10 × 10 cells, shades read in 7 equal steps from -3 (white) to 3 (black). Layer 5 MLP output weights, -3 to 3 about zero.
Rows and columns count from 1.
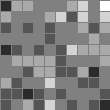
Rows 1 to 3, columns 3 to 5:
-1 0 0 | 0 0 -1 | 1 0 1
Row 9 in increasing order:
0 0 0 0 1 1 1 1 1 2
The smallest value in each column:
-1 -1 -1 -1 -2 -2 -2 -2 -1 -3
